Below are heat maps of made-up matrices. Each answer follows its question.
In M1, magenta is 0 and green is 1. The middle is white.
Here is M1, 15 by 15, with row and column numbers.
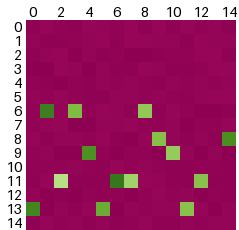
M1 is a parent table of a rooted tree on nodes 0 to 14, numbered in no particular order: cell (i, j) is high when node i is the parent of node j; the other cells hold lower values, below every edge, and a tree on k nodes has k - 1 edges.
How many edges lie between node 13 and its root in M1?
0
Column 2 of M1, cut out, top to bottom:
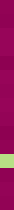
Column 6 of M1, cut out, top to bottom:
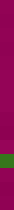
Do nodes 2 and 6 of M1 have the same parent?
yes
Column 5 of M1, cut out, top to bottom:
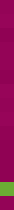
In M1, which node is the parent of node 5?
13
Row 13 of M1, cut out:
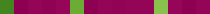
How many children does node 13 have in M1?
3
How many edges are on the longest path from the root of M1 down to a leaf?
5
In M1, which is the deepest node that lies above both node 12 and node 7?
11
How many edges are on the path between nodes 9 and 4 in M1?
1
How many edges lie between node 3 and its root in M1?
3
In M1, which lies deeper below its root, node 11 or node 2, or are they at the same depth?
node 2
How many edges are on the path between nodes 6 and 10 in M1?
3
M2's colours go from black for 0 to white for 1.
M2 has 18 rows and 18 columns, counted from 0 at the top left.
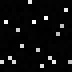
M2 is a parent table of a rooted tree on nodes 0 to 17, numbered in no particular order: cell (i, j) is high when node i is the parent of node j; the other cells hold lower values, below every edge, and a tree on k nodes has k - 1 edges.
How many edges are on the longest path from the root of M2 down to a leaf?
11
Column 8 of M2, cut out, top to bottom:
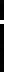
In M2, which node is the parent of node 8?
5
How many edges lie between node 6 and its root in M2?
0
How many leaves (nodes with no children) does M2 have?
6
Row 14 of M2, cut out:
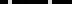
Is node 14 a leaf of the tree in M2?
no
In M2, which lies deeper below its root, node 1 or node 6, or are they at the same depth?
node 1
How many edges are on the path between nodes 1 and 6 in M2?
7
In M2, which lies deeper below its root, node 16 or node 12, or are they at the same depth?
node 16
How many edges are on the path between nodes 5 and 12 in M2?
3
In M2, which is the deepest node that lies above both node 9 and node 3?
15
